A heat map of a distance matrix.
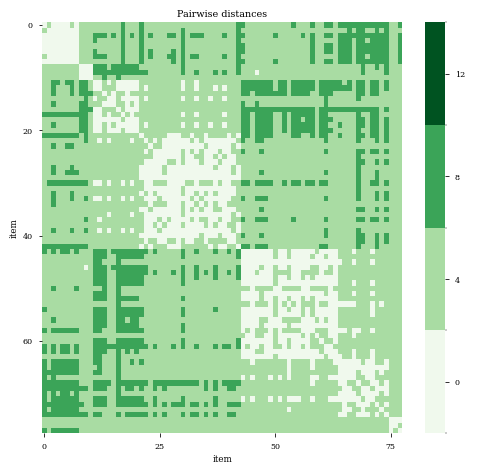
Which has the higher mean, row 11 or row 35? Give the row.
11
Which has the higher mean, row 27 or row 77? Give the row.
77
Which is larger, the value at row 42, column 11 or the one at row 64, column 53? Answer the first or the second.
the first
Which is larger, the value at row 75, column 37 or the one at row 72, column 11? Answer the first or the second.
the second
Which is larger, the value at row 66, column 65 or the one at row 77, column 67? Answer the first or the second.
the second
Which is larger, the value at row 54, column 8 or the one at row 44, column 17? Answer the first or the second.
the second
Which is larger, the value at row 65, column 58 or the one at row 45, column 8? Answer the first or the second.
the second
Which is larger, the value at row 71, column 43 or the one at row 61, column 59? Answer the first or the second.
the second
